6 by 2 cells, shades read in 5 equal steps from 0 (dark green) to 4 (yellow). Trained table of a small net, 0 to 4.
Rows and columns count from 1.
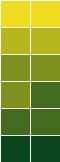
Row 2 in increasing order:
3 3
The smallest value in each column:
0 0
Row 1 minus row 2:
1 1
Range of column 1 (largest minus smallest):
4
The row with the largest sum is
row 1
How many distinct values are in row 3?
1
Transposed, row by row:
4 3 2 2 1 0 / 4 3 2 1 1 0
